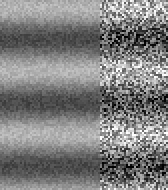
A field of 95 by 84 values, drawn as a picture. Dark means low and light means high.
Seam: vertical, 60% of the way across, the left part calmer. Slope: none. Stripes: horizontal, repeating 3 times. Histogram: bell-shaped.
